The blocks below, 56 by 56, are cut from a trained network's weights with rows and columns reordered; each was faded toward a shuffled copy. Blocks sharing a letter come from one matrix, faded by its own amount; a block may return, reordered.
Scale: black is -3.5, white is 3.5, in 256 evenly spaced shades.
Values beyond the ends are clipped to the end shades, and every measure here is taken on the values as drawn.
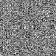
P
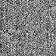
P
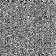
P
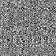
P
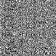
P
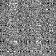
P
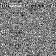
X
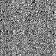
P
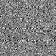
X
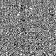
P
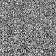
P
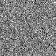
X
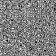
P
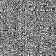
P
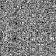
P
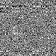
X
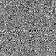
X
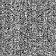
P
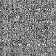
P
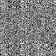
P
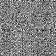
P
